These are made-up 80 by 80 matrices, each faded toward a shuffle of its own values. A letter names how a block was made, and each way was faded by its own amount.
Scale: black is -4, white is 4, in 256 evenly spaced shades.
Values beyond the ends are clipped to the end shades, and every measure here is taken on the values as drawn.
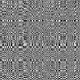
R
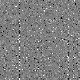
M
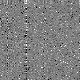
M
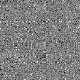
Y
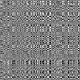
R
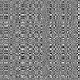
R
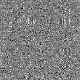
Y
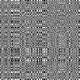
R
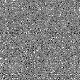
Y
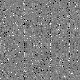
M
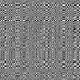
R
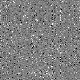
M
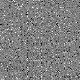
M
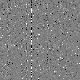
M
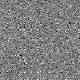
Y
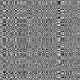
R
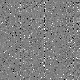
M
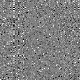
M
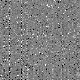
M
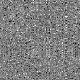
Y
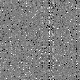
M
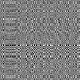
R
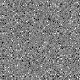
Y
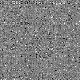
Y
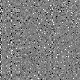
M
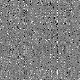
M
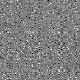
M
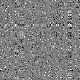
M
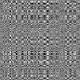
R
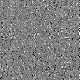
M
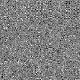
Y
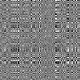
R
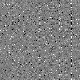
M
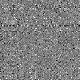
Y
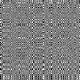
R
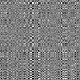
R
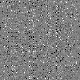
M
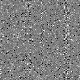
M
